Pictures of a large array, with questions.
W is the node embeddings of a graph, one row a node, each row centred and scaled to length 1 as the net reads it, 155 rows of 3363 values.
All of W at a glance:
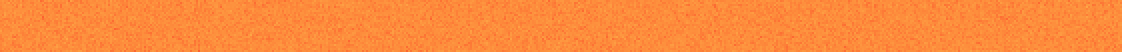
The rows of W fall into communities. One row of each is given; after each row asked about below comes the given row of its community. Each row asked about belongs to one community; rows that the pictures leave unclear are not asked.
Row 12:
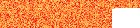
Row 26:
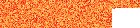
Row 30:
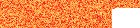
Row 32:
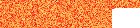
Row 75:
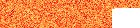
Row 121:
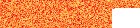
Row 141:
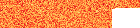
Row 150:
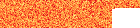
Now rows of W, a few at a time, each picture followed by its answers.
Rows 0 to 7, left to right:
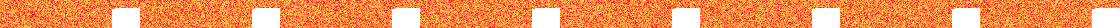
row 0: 32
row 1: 150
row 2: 30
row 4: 30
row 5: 26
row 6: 32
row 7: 121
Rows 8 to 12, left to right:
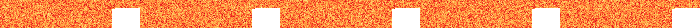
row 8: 75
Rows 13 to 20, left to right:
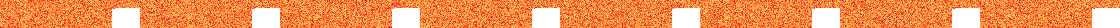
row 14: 141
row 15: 12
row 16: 26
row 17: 26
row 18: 12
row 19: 26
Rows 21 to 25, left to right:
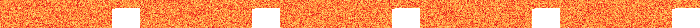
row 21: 26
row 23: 32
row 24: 30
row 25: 121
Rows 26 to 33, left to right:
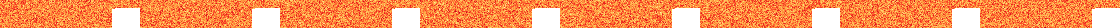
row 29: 150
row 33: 121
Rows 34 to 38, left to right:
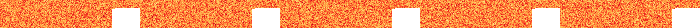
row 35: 121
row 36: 12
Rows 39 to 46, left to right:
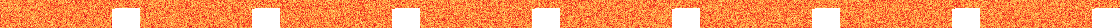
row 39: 75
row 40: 121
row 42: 30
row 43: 32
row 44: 75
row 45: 12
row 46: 30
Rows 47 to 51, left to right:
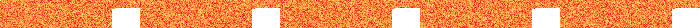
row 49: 150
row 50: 141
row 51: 121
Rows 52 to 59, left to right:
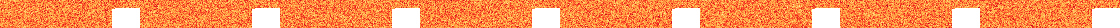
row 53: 26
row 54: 141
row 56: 30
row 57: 30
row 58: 141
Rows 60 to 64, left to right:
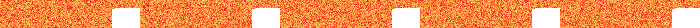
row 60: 121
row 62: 26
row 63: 26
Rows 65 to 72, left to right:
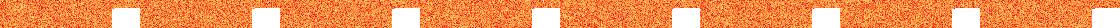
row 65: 121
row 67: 26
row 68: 75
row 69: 150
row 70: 121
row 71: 12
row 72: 32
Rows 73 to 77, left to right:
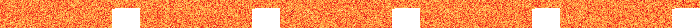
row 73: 121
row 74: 12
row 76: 12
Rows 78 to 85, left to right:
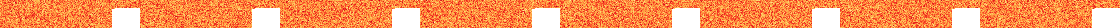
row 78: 32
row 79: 30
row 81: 121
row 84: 75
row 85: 30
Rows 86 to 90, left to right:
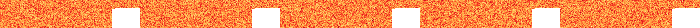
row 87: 141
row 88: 75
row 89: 32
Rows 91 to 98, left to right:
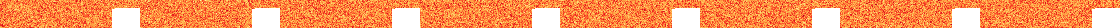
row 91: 75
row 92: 32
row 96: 141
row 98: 12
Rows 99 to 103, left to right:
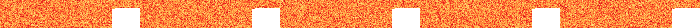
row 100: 32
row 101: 121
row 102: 12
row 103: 121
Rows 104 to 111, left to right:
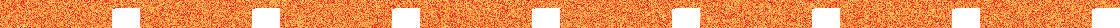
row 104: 26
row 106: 30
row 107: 12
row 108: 26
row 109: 32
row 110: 12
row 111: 26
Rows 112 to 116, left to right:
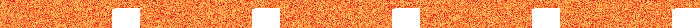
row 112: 30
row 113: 32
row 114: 32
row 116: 12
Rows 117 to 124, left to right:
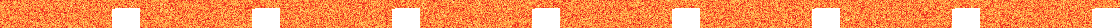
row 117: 150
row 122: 30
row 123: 75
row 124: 30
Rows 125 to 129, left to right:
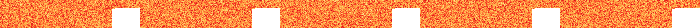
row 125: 12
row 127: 26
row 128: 121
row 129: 26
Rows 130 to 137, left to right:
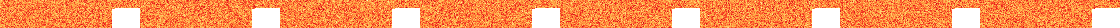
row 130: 121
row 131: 30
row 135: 30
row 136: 141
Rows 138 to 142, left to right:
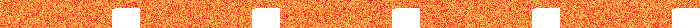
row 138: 32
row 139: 121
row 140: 150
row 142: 30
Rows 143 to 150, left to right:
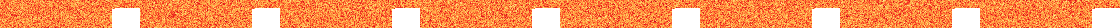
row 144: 32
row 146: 75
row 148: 30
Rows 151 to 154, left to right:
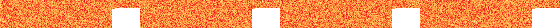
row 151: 121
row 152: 32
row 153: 75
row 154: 150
